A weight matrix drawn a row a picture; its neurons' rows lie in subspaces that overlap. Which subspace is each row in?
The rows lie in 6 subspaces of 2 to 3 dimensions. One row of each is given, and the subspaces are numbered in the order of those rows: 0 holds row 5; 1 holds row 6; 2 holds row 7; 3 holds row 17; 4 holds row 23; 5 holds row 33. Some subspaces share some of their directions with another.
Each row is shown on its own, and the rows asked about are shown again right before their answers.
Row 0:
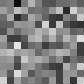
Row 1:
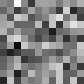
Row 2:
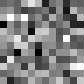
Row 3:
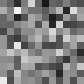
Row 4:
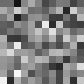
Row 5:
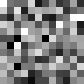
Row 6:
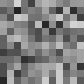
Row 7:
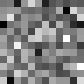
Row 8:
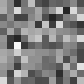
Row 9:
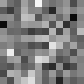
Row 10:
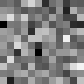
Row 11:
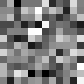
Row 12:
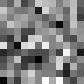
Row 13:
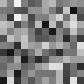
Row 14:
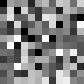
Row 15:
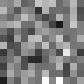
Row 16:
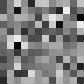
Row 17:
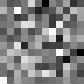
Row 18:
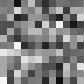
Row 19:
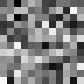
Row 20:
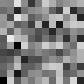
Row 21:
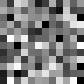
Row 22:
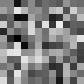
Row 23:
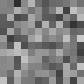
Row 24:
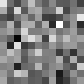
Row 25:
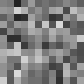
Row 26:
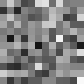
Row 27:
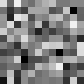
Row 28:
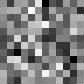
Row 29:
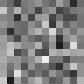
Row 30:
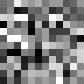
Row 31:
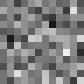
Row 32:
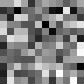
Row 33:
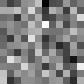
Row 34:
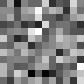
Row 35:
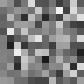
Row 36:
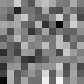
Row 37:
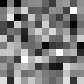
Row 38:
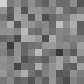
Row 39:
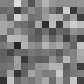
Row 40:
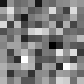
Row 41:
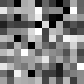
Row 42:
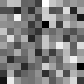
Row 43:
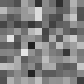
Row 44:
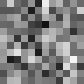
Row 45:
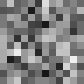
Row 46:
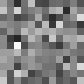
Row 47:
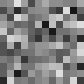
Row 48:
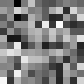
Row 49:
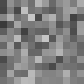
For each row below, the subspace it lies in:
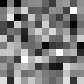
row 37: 0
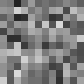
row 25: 2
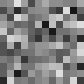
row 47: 1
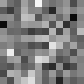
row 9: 0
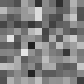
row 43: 3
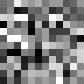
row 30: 2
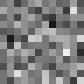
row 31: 1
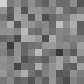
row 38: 0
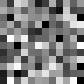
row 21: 3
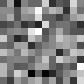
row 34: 3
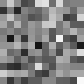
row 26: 3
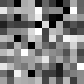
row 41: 3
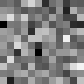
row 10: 2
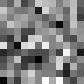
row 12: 1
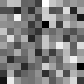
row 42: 5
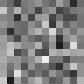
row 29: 4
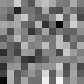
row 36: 1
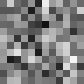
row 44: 5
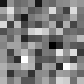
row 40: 0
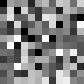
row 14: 0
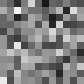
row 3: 3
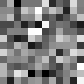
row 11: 3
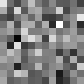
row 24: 0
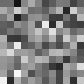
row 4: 4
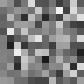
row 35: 4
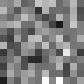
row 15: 1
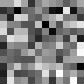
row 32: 1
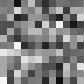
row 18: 1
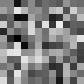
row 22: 2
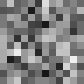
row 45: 5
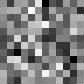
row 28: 5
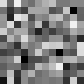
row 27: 0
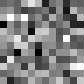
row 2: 2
